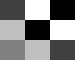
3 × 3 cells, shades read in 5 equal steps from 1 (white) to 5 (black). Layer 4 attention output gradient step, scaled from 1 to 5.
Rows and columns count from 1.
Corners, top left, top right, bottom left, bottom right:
4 5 3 4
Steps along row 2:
up down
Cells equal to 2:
2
